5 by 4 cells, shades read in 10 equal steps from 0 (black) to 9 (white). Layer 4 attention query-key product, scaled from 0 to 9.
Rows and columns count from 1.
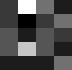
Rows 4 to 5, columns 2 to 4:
7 3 1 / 1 1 4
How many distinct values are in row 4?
3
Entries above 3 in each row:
2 1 0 1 1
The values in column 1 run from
1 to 3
